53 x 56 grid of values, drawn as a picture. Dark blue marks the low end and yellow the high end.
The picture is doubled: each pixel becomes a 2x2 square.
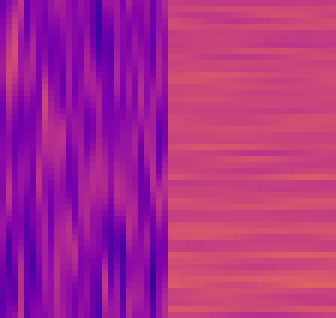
The table splits into one row of 2 panels. Panel 1,1: low, streaked downward. Panel 1,2: middling, streaked across, faint in contrast.
